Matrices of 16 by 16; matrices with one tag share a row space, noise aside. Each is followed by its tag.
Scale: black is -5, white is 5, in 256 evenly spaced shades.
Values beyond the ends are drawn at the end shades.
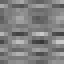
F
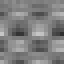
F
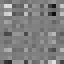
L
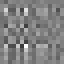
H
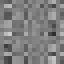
L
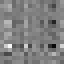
L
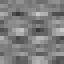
F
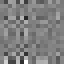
H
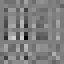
H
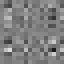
L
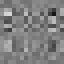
L
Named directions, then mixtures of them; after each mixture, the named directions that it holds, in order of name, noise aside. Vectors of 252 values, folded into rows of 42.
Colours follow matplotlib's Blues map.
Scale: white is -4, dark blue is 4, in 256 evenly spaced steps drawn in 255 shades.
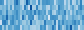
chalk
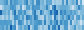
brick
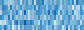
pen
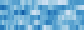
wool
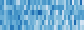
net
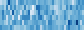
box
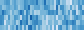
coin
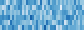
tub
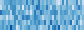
box, brick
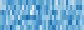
box, brick, tub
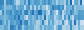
net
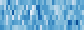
box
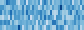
net, pen, tub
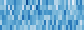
box, brick, chalk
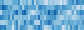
pen, wool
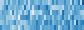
box, net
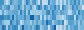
tub, wool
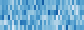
coin, pen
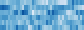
wool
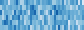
box, brick, chalk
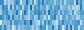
chalk, pen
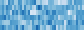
box, tub, wool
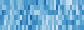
coin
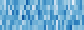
box, chalk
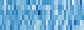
box, chalk, net
